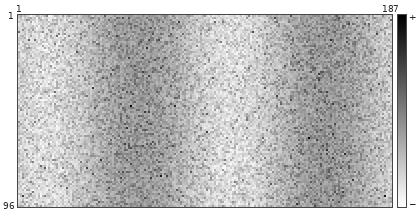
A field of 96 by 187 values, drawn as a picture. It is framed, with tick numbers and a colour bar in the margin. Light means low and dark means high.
Average level on the scale: 30%. Stripes: upright, repeating 2 times. Seam: none. Odd rows or columns: none.
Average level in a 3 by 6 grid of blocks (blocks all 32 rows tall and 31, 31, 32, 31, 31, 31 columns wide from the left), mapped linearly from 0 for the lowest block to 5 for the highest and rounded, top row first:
0 5 4 0 5 4 / 0 5 4 0 5 4 / 0 5 4 0 5 4
